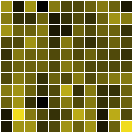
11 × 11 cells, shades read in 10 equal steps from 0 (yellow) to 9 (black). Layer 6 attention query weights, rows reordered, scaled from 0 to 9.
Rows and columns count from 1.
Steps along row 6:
down same same up down up up same same same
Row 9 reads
5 3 7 9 6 4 6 4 7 6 5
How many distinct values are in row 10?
6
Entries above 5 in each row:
5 6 4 7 6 6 4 5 6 6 4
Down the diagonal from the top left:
3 7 5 5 6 4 4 4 7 2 0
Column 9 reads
4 5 5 6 6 6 5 7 7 8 8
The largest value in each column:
8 8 7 9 8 8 7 7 8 7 8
